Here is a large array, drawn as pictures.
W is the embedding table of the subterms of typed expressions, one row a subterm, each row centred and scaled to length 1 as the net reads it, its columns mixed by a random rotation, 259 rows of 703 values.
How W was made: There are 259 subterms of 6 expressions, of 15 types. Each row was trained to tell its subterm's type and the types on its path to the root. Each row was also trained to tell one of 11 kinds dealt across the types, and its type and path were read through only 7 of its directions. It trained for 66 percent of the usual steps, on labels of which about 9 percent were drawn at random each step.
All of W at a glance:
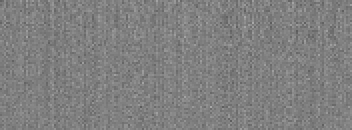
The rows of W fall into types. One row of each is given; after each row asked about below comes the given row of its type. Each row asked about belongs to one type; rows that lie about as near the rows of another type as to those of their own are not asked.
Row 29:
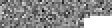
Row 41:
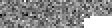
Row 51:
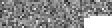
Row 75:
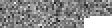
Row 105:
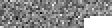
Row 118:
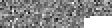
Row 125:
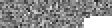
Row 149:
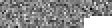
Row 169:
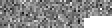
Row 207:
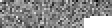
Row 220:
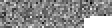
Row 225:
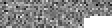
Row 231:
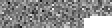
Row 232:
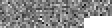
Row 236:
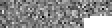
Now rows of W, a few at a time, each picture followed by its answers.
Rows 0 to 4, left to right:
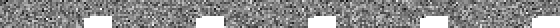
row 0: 225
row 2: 149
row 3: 75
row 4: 225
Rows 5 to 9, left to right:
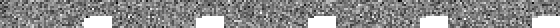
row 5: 169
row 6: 225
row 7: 232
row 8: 29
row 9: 225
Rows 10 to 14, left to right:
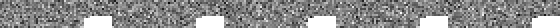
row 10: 118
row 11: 225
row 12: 169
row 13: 231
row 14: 149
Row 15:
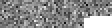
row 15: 225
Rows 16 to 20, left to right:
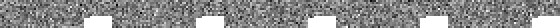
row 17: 169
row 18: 232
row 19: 51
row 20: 220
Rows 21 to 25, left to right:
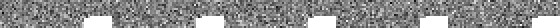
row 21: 232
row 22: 232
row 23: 232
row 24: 225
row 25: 149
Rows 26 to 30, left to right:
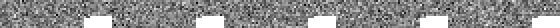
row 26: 232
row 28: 41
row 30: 207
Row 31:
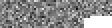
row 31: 231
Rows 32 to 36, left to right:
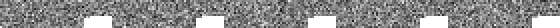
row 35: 207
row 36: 207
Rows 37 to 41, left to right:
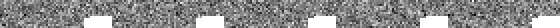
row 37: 41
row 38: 29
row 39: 231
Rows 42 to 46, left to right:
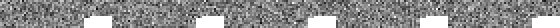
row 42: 41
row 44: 29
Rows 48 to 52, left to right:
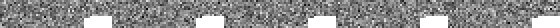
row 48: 41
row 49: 231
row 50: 220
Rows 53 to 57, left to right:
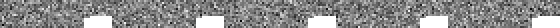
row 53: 105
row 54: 236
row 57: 149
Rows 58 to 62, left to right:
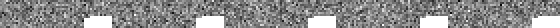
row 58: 232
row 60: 169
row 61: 207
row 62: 75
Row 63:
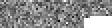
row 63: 169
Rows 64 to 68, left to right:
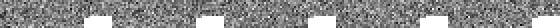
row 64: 220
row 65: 75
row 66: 149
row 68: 220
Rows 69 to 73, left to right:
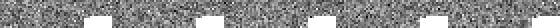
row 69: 51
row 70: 169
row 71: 169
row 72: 118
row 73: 125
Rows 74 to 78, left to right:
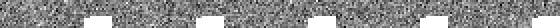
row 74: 207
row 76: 118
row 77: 41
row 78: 75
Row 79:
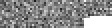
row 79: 236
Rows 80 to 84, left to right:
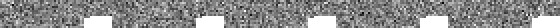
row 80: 41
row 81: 236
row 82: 220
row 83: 41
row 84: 220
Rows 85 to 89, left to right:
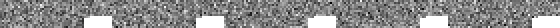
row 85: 51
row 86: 236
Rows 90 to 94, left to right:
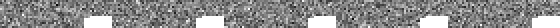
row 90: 51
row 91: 51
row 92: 149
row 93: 41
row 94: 29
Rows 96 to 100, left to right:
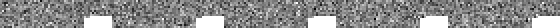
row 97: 41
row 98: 207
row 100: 75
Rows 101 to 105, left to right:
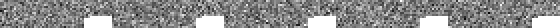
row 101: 149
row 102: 41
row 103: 220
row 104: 207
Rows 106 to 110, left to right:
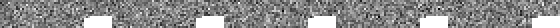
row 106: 225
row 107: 149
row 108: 125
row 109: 236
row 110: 149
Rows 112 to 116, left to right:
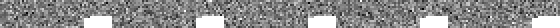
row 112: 41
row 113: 51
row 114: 225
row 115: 220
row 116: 232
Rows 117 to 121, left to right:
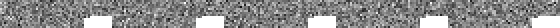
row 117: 231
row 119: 29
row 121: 169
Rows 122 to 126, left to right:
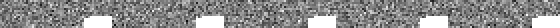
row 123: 118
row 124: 51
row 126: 51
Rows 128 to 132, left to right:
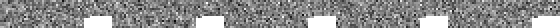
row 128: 125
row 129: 125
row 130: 236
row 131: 236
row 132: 118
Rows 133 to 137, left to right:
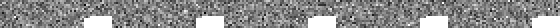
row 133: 41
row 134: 236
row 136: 149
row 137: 225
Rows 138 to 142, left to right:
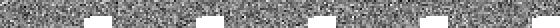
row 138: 41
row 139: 225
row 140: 220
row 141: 220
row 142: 75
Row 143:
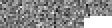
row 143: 29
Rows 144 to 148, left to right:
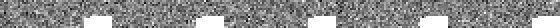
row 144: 220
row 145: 118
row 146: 125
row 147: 169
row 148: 75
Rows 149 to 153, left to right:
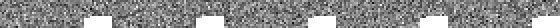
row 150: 149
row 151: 169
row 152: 169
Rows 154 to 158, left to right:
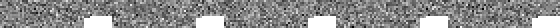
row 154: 231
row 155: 41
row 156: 236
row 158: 231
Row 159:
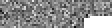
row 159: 149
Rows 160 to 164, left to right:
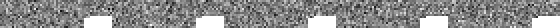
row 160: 51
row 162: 220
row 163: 105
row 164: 232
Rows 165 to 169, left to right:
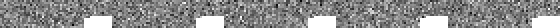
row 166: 225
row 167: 75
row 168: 75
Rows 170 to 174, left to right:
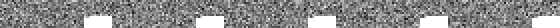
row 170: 29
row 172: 125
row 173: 169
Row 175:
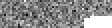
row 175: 41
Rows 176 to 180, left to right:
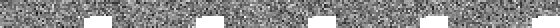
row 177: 118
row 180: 231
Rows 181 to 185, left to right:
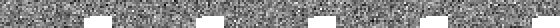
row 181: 51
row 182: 75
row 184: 231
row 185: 149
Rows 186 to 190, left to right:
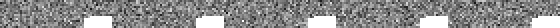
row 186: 207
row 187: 51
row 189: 169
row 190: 231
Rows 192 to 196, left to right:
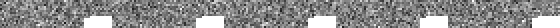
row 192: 207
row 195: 232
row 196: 51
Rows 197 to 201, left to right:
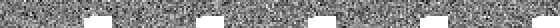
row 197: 220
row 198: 169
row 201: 236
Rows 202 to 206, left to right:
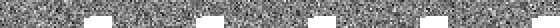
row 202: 207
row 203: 220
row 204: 232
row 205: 51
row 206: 105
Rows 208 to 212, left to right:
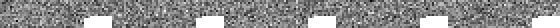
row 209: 236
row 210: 75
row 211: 149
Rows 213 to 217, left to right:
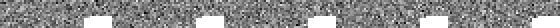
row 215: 220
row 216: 236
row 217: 232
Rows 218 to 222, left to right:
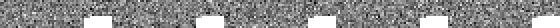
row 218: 149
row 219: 51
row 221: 236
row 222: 105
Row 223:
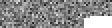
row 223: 236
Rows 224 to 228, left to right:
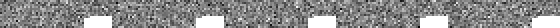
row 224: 207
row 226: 75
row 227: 51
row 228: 225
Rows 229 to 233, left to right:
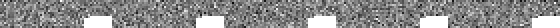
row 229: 75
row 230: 236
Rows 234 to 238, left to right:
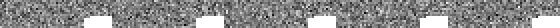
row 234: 169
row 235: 220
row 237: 105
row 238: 231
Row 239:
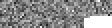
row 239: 51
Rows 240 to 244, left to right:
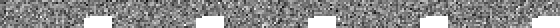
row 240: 225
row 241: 149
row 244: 41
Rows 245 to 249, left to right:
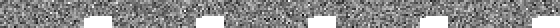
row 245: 29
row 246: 41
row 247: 236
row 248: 118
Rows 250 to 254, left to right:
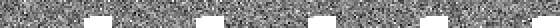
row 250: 169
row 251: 75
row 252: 236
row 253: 220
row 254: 51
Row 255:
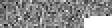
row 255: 169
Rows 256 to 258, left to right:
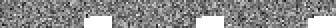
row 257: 149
